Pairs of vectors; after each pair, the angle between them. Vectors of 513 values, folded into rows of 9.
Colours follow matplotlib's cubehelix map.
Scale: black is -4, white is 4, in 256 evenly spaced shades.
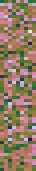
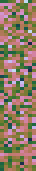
nearly parallel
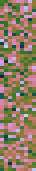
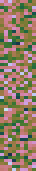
partly opposed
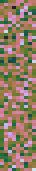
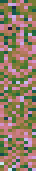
partly aligned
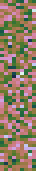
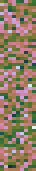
orthogonal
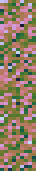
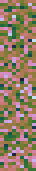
orthogonal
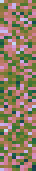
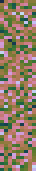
nearly opposite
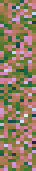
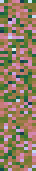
orthogonal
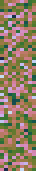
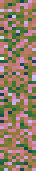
nearly opposite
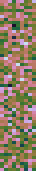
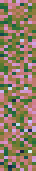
partly aligned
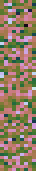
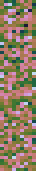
nearly parallel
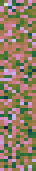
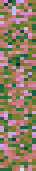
orthogonal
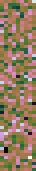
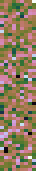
nearly parallel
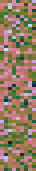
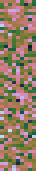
orthogonal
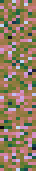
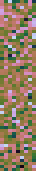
orthogonal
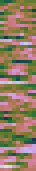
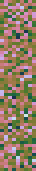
orthogonal
